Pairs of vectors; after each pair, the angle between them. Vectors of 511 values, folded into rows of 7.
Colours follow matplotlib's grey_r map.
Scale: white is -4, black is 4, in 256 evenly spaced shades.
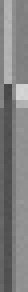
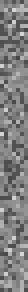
orthogonal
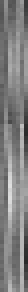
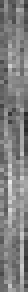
nearly parallel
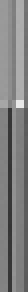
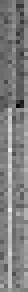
nearly opposite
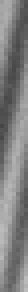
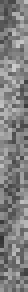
partly opposed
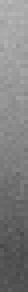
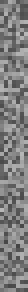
orthogonal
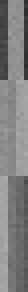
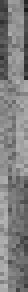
nearly parallel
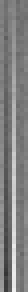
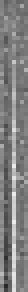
nearly parallel
